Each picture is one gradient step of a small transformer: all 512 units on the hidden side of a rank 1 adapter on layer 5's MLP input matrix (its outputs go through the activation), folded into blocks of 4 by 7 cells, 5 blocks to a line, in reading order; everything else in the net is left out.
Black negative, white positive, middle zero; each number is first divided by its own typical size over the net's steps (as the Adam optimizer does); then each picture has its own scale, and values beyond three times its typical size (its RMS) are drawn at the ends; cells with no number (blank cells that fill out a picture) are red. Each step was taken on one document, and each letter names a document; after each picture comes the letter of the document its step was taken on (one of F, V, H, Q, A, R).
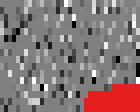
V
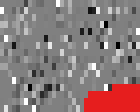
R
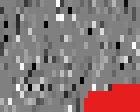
R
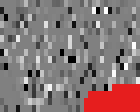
V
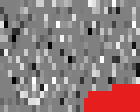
V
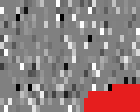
R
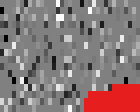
R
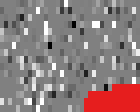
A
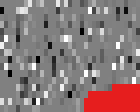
R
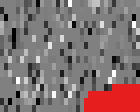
V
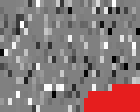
V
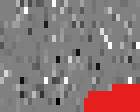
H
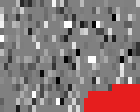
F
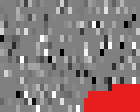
A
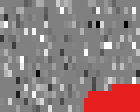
A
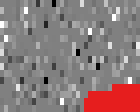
H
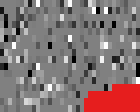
V
